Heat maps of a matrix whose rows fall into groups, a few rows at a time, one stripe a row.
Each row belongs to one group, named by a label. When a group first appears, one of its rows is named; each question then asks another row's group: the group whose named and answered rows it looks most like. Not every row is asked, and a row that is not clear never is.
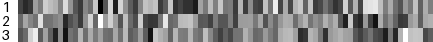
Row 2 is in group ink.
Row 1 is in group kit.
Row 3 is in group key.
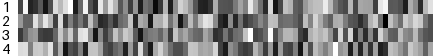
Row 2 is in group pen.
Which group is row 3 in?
key
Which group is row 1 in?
ink
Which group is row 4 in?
pen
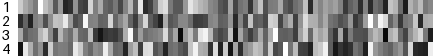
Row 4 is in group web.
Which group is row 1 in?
pen
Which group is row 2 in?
ink
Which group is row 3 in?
pen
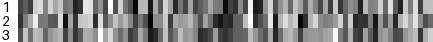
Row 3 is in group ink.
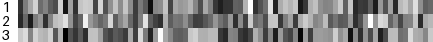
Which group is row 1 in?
key
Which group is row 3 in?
pen
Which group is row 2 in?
ink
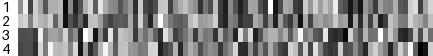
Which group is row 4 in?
web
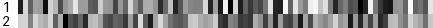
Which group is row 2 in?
pen
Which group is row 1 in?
web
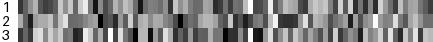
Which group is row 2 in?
pen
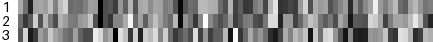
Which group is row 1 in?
pen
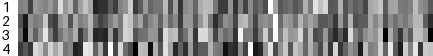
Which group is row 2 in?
key
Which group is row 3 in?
kit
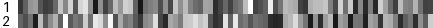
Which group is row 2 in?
web
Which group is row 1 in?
key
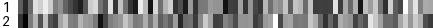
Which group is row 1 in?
kit
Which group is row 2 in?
key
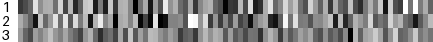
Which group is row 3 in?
kit
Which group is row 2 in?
web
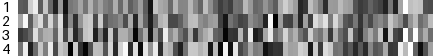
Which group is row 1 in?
key
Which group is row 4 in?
web
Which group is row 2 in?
pen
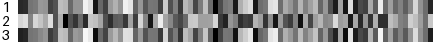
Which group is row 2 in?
pen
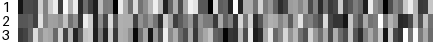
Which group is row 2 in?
kit
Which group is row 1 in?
web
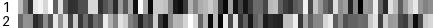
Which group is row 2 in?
web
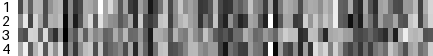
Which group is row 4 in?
pen
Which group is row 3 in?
key
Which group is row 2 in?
ink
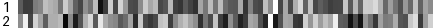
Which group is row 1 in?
kit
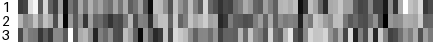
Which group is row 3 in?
ink
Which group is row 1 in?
key
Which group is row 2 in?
pen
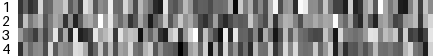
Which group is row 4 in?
web
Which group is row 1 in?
ink
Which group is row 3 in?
web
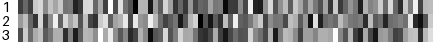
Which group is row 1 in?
kit
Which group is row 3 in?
ink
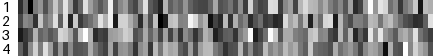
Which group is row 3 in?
key
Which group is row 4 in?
kit
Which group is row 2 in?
web
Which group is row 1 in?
ink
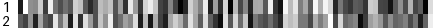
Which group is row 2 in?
web
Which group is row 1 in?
web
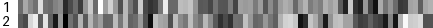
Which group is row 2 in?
key
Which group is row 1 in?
ink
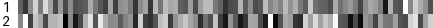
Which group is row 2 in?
ink
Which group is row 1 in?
kit
